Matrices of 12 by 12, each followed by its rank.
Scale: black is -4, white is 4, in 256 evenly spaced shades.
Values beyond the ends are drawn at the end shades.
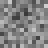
full rank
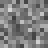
full rank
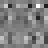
two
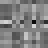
two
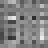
two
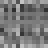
two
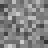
full rank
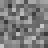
full rank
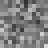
full rank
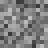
full rank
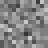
full rank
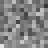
full rank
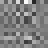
two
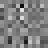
two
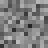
full rank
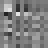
two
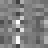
two
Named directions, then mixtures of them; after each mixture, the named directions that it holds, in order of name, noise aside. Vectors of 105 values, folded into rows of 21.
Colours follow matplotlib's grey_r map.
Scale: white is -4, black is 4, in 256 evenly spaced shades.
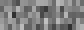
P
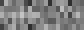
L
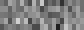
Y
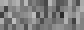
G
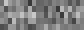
G, L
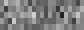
G, L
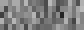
G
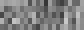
G, Y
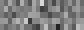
P, Y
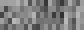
G, Y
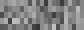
G, Y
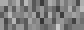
G, Y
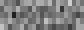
L, P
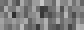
P, Y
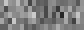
G, L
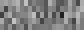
G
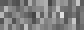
G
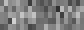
G, L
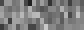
L, Y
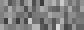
Y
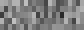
G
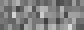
P
